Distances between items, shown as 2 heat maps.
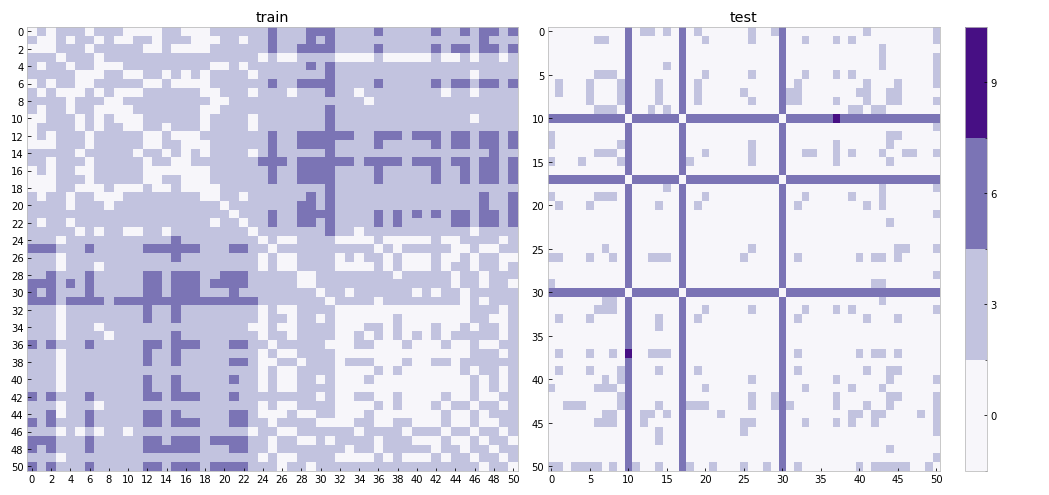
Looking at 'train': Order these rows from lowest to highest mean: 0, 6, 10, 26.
26, 10, 0, 6
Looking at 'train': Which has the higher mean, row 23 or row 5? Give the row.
23
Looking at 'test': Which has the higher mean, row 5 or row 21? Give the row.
5
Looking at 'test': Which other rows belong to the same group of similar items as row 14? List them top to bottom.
0, 1, 2, 3, 4, 5, 6, 7, 8, 9, 11, 12, 13, 15, 16, 18, 19, 20, 21, 22, 23, 24, 25, 26, 27, 28, 29, 31, 32, 33, 34, 35, 36, 37, 38, 39, 40, 41, 42, 43, 44, 45, 46, 47, 48, 49, 50
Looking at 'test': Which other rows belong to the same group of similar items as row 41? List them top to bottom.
0, 1, 2, 3, 4, 5, 6, 7, 8, 9, 11, 12, 13, 14, 15, 16, 18, 19, 20, 21, 22, 23, 24, 25, 26, 27, 28, 29, 31, 32, 33, 34, 35, 36, 37, 38, 39, 40, 42, 43, 44, 45, 46, 47, 48, 49, 50
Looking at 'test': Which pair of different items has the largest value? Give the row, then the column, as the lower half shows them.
37, 10
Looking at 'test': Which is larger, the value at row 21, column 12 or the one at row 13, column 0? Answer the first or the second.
the second
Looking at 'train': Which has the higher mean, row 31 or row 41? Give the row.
31
